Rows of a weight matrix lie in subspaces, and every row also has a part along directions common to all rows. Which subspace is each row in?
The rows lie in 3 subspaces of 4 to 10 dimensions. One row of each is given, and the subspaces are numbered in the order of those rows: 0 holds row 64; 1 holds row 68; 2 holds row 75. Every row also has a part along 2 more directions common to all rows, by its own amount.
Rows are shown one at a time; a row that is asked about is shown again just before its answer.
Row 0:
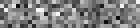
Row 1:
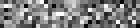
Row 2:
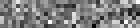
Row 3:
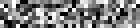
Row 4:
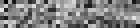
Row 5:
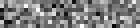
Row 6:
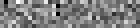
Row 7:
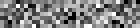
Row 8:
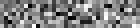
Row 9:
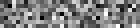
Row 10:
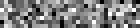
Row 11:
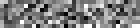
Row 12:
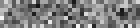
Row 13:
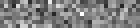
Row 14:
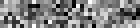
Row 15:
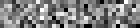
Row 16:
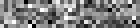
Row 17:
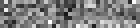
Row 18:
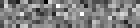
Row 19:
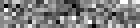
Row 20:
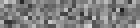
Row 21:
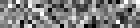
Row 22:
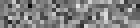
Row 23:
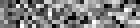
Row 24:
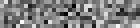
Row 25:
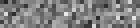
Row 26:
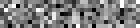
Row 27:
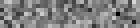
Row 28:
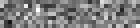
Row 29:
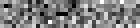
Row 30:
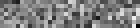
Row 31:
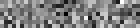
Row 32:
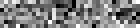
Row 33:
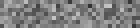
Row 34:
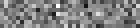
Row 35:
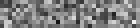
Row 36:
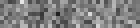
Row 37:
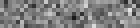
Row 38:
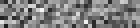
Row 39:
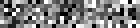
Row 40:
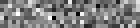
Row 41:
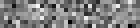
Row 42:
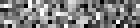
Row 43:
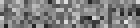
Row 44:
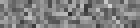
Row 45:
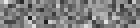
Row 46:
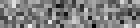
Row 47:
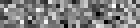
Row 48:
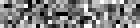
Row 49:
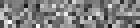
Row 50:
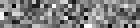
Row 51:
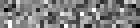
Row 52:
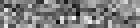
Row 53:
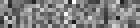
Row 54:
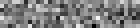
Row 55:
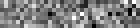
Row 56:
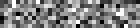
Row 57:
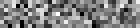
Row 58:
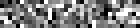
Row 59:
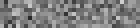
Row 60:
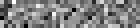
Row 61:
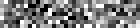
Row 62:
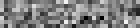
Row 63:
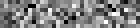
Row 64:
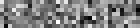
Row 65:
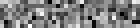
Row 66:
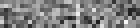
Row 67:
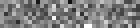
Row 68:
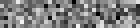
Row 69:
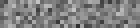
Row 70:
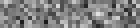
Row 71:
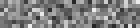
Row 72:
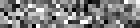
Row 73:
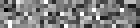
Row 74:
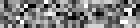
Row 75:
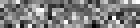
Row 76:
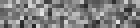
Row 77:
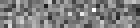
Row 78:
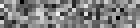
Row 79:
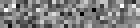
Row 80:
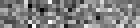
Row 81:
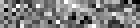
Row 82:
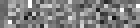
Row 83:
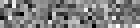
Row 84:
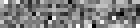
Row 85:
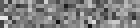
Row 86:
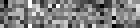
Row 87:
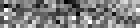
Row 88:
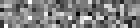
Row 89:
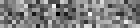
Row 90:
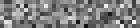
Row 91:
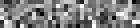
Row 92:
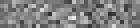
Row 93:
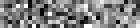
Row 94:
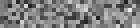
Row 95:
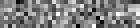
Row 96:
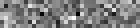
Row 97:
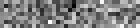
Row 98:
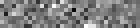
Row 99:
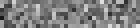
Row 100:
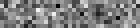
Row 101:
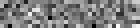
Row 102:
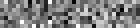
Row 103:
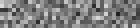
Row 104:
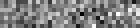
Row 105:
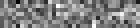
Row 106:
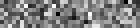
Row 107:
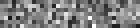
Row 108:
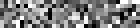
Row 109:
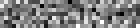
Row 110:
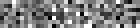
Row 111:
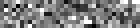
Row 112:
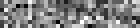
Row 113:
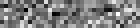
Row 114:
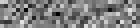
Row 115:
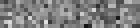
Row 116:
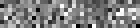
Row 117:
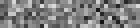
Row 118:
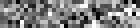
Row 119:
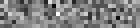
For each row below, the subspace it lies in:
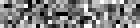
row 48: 0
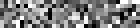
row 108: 2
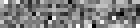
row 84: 2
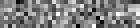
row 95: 1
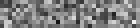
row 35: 0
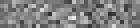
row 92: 2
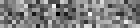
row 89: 1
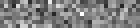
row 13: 1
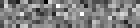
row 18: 1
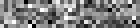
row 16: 0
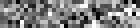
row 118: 1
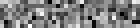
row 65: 0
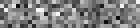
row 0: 1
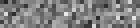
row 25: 2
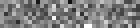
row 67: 2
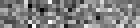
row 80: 0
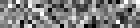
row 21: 2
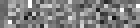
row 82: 2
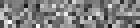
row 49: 2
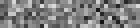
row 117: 2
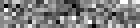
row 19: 0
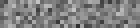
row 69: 2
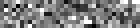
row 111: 0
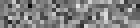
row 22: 2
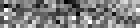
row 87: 0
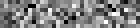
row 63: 0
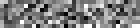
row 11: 2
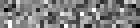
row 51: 1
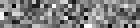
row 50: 2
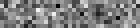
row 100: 1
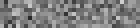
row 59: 2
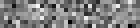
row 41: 2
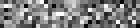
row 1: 0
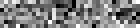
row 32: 0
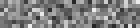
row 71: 2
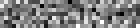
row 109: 2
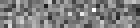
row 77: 1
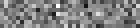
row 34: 1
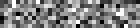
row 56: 2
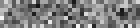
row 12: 2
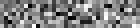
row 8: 2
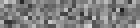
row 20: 1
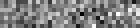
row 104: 1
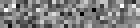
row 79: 1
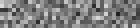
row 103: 0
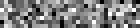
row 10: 2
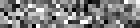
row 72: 2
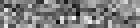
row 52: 0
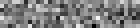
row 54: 0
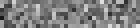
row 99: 2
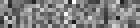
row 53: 2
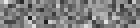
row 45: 1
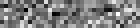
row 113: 0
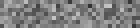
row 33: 2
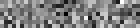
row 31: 2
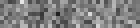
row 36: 1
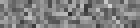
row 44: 2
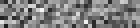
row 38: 0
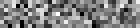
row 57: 1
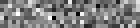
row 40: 2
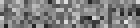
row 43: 0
